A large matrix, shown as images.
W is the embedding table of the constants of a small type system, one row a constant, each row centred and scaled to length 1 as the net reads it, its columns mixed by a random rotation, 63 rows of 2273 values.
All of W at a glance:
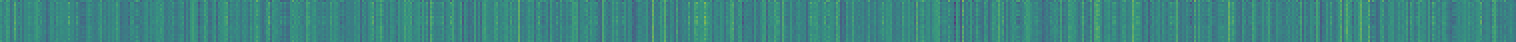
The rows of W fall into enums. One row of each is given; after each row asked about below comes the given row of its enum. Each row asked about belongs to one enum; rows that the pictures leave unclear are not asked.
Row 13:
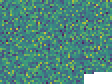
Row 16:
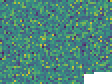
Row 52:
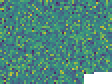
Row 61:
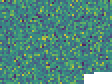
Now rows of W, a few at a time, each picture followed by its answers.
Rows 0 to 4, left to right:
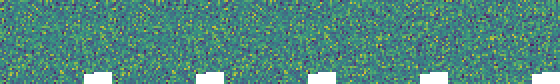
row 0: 52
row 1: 52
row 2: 52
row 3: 16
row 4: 61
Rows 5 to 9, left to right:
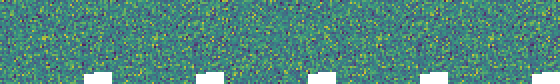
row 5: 61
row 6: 16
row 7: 52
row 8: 16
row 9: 16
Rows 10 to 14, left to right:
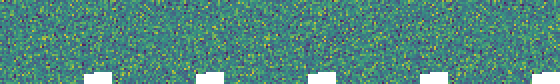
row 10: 61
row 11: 52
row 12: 16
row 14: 52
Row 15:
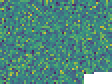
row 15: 52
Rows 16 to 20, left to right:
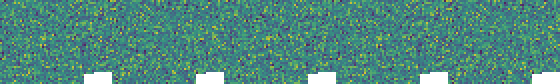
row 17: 52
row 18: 61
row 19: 16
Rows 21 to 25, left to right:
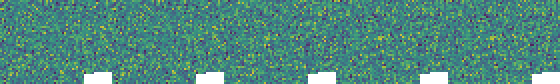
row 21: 52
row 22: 52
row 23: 16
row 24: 61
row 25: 61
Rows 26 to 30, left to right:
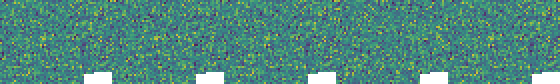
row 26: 16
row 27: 61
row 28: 16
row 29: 52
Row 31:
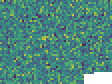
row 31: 61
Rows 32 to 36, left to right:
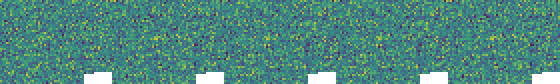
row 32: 13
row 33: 61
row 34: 16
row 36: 61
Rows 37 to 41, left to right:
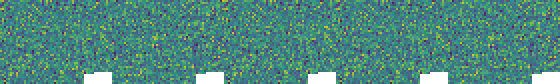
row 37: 52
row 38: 16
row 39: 52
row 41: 16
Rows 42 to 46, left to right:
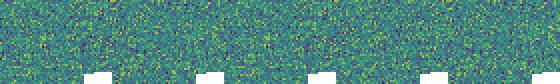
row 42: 16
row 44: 16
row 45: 13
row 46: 52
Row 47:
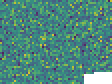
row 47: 16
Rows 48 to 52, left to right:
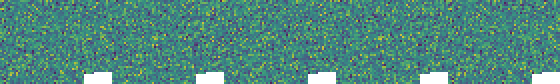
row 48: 52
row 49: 16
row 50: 13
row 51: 61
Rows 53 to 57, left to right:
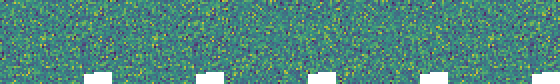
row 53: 16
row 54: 16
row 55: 52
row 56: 52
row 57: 16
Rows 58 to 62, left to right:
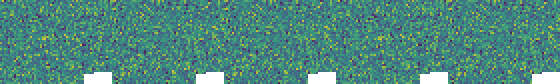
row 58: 61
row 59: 52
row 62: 52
